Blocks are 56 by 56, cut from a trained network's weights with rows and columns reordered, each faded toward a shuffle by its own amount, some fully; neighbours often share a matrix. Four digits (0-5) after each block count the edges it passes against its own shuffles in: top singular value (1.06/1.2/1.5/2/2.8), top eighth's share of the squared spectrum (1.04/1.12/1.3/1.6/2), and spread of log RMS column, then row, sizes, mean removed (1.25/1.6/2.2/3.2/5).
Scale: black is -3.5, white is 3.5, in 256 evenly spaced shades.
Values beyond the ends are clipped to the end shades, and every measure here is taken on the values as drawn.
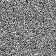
0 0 0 0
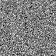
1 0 0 0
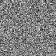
3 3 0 1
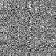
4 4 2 1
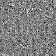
3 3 0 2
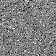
0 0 0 0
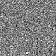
3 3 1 0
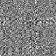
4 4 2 2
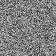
2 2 0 0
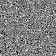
0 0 0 0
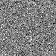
1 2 0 0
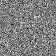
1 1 0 0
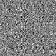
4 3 2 1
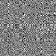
4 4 2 2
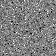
0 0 0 0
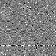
4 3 0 2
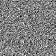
3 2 0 1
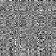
4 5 2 3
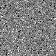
2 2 0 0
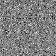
3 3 0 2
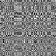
4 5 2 3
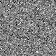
1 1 0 0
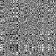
4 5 3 2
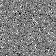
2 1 0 0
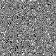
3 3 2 0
